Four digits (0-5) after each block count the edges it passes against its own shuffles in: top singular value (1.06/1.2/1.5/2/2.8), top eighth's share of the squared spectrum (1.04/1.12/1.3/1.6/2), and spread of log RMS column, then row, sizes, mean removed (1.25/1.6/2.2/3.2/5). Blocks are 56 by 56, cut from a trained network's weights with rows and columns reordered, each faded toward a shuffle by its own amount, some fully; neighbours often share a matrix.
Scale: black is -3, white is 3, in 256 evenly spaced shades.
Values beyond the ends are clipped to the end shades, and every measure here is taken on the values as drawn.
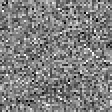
0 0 0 0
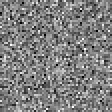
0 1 0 0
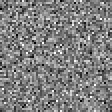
0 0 0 0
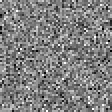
0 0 0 0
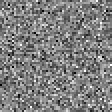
0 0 0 0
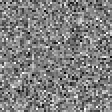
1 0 0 0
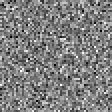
1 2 0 0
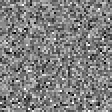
2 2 0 0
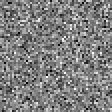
0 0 0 0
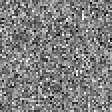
0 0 0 0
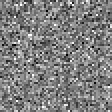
1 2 0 0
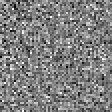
2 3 2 1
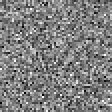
0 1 0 0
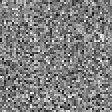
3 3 2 1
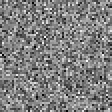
1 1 0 0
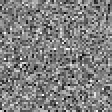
2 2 0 1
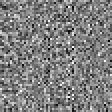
3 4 2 0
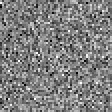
2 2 1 0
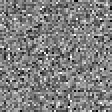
2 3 1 2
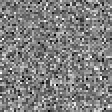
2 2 1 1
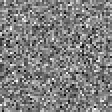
0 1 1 0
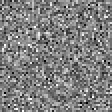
1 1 0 0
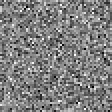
2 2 0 0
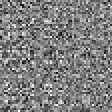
4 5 2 1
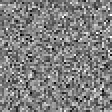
3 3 1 0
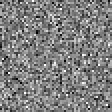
2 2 1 0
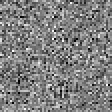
2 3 1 1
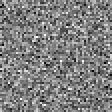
1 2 0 0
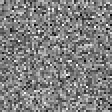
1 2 0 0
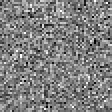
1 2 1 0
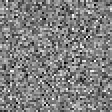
1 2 0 0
